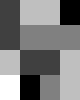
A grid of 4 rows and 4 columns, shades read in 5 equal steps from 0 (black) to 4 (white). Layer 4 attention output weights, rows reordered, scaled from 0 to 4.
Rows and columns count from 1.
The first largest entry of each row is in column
2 2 1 1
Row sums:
7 7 8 9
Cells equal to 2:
4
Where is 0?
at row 1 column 4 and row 4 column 2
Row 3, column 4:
3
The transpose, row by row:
1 1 3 4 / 3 2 1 0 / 3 2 1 2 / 0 2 3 3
